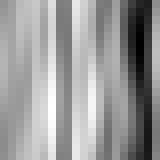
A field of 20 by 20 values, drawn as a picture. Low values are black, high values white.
Lone odd cells: none. Grain: streaks running down. Ninth with the lowest average: top right.
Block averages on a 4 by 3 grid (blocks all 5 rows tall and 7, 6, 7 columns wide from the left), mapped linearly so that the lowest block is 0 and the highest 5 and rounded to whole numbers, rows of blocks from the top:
540 | 541 | 551 | 550
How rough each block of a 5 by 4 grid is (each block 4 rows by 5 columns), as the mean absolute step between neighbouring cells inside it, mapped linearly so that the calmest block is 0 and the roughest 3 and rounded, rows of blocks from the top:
0212
0213
0213
0222
0212
